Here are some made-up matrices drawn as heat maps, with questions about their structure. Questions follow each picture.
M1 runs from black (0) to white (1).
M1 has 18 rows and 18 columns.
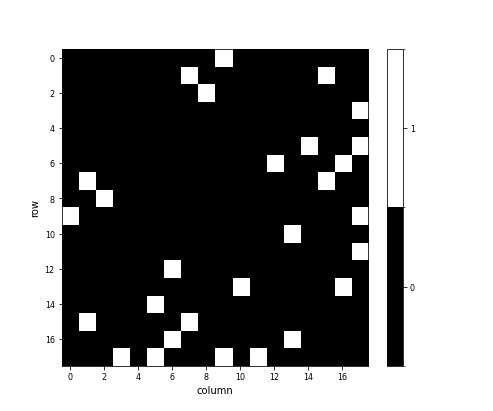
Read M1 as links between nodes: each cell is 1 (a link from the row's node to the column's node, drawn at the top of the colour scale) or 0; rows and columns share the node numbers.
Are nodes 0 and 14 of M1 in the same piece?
yes
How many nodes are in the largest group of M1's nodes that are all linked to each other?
3
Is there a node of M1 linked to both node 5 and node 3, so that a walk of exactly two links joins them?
yes
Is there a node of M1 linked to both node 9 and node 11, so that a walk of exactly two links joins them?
yes
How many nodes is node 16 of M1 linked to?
2
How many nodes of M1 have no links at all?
1
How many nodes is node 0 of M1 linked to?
1
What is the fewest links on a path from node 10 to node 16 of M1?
2
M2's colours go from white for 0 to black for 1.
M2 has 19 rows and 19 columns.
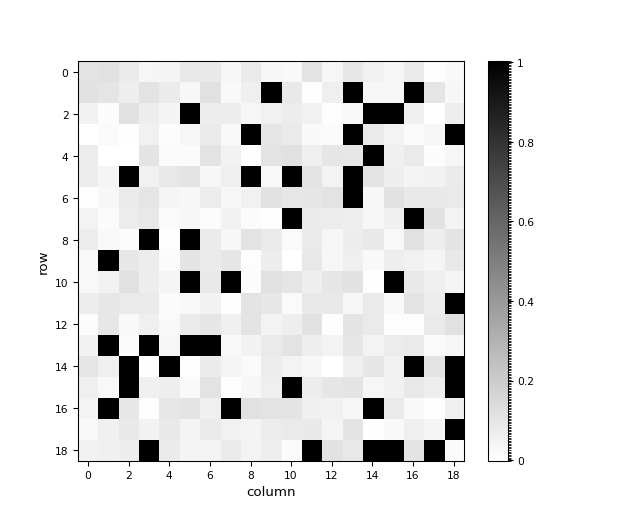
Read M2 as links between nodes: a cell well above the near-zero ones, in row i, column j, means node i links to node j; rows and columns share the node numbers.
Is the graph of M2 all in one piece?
no
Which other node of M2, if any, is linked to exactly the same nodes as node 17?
node 11
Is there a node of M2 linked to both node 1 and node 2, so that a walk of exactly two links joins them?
no
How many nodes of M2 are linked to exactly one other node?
5
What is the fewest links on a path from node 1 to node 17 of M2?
4
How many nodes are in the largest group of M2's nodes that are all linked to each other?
2
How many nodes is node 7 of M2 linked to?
2
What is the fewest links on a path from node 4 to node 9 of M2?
4
